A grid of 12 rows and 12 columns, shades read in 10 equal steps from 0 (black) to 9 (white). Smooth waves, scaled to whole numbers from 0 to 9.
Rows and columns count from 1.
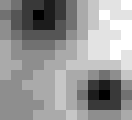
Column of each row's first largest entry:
12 10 11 12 11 11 12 6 6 6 6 7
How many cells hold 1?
6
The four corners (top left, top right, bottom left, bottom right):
5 9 5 6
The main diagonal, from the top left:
5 3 2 3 4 6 7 6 2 0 2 6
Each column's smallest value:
4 3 2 0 1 2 4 4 1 0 2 4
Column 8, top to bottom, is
6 6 6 6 7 7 7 6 5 4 5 6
